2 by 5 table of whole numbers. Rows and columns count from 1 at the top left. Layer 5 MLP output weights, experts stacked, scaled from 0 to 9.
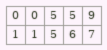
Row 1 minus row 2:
-1 -1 0 -1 2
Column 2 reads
0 1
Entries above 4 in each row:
3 3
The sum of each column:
1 1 10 11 16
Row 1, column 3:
5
